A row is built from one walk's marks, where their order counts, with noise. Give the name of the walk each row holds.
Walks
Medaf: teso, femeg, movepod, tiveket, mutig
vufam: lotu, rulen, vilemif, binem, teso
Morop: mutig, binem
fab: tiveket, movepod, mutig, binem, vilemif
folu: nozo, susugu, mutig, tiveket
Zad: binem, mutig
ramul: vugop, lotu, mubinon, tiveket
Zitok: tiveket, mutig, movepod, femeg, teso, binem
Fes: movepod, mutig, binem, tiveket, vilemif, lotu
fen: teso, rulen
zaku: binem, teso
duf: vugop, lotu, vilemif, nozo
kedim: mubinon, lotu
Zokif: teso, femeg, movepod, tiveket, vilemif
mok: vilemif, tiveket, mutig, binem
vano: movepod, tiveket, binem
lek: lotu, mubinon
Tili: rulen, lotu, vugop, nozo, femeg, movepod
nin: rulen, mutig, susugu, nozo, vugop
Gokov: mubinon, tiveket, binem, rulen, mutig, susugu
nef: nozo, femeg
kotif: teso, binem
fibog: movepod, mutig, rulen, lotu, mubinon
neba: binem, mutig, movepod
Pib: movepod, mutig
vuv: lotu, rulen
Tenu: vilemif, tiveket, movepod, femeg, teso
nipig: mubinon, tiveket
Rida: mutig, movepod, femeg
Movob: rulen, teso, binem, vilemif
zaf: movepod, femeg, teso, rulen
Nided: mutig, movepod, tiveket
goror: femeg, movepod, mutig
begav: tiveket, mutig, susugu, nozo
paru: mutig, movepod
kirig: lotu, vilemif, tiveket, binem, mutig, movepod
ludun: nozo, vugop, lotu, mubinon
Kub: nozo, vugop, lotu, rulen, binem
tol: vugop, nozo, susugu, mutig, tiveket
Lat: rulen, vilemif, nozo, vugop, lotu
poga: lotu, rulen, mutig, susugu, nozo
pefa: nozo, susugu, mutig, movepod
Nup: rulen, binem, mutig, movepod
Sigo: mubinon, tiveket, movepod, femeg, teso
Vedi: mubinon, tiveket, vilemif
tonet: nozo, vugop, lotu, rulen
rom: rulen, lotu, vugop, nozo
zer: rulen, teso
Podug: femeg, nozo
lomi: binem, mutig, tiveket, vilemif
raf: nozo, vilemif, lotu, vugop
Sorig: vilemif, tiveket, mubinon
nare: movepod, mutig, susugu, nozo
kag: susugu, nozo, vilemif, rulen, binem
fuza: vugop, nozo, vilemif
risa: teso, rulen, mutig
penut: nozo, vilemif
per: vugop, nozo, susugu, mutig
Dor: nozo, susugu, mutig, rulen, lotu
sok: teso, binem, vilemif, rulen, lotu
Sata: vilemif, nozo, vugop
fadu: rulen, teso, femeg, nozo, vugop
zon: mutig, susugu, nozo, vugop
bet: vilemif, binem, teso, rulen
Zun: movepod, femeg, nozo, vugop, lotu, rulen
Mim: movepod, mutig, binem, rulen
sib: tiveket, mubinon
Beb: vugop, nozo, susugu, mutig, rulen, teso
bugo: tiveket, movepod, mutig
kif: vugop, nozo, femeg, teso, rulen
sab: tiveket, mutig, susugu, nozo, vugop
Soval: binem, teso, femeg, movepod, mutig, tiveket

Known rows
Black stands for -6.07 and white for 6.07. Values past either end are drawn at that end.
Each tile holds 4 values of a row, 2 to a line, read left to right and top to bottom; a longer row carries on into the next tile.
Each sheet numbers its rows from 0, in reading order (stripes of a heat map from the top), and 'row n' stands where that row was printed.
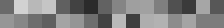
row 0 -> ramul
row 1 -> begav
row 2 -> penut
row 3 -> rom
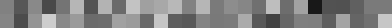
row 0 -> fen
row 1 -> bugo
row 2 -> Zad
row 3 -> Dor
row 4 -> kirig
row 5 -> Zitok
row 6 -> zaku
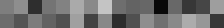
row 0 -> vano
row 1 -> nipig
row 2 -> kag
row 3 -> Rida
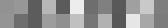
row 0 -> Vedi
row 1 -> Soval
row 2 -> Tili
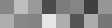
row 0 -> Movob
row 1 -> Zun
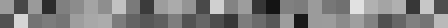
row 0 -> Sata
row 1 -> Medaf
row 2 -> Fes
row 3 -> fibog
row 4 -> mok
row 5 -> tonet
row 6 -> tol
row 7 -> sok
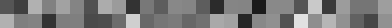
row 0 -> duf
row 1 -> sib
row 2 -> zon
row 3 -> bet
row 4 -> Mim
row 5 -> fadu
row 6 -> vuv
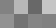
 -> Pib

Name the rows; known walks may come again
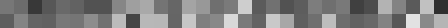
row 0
Morop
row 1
Tenu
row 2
penut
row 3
Nup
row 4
lomi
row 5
zaku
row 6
Sigo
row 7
fadu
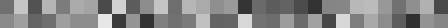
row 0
bugo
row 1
Movob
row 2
kedim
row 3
pefa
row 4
zon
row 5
nare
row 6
fuza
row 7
Kub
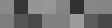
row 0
vufam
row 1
poga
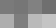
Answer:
Zokif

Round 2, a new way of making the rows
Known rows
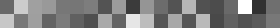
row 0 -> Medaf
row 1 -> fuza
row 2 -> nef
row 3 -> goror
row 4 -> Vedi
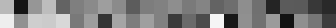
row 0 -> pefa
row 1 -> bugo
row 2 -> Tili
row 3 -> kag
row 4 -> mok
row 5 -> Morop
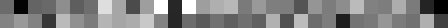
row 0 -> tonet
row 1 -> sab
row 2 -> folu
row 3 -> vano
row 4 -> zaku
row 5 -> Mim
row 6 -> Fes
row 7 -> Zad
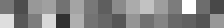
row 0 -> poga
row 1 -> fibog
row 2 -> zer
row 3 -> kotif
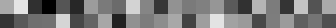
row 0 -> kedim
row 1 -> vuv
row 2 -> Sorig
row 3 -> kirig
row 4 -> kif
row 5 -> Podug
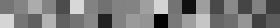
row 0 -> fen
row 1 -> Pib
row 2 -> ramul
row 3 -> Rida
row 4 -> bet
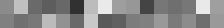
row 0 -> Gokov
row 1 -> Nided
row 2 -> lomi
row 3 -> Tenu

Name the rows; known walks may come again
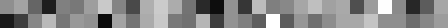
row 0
Lat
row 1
ramul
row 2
tol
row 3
Zad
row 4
Beb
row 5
zer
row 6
folu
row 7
zon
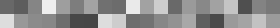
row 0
begav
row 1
vufam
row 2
Zokif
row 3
Zitok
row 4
Nup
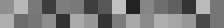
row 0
risa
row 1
ludun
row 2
Dor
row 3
kif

